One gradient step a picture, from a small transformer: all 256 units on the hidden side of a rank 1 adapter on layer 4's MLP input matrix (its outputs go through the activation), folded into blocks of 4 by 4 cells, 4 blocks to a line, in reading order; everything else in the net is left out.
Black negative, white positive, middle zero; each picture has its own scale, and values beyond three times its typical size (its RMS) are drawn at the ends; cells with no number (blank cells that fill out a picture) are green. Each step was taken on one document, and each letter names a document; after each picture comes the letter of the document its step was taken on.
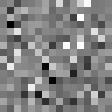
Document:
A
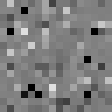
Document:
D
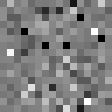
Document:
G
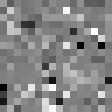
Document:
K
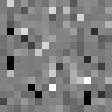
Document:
D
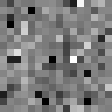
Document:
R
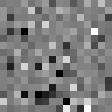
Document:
G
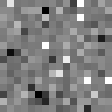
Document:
G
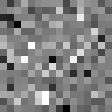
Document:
R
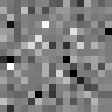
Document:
A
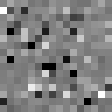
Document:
D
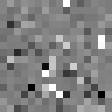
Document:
K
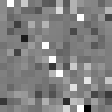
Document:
G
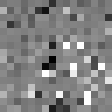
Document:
K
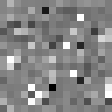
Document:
A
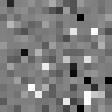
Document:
G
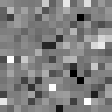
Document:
A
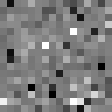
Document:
G
